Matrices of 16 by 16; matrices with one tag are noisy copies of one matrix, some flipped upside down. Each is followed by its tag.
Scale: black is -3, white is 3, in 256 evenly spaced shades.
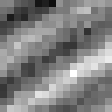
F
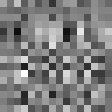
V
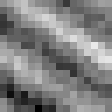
F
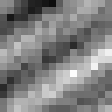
F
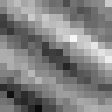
F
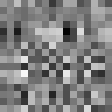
V
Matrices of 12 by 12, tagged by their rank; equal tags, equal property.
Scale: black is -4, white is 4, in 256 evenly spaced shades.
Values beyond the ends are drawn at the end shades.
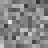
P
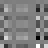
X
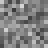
P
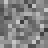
P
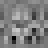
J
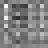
J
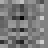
J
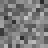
P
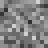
P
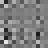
J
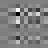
X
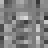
J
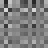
X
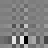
X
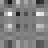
X
